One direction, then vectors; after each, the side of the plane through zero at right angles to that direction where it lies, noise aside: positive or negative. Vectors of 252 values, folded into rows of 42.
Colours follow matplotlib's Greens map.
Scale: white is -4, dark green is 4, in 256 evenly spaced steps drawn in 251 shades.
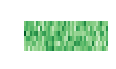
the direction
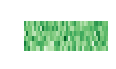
negative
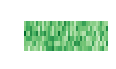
positive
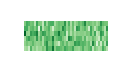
positive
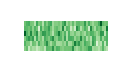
positive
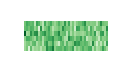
positive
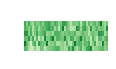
positive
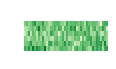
negative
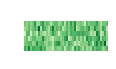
negative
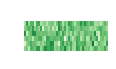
positive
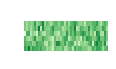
negative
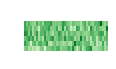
positive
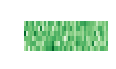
positive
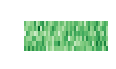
negative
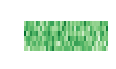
positive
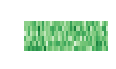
negative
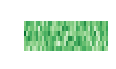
positive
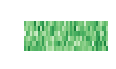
negative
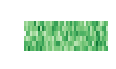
negative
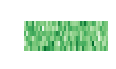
positive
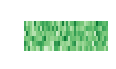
negative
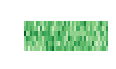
positive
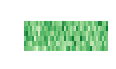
positive
